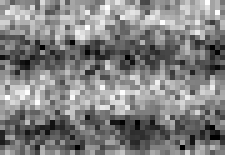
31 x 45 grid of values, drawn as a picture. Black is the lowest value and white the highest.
Stripes: horizontal, repeating 2 times. Seam: none. Average level on the scale: 50%.
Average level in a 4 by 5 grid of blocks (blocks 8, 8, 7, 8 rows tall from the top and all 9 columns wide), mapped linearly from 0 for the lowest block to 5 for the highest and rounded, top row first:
44444 | 01010 | 54544 | 00000
